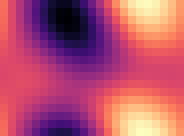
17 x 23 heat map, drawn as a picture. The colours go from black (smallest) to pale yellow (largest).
Calmest part: middle right. Ninth with the lowest average: top middle. Lone odd cells: none.
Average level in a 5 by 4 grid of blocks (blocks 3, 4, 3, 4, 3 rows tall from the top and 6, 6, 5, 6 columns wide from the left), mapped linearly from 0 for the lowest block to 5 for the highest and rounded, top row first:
2045 | 2024 | 3223 | 3244 | 2145
